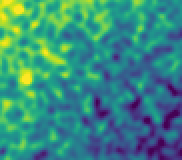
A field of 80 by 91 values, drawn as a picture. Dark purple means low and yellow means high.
The ninth with the lowest average is the bottom right. There are no regular stripes. On average the colour sits 50% of the way up the scale. The field is mottled with small blotches. Values rise toward the top left. No row or column stands out. Neither half mirrors the other. The ninth with the highest average is the top left.
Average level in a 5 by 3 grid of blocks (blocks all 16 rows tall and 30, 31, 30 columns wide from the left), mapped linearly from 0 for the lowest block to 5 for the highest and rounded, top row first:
543 | 532 | 421 | 321 | 310
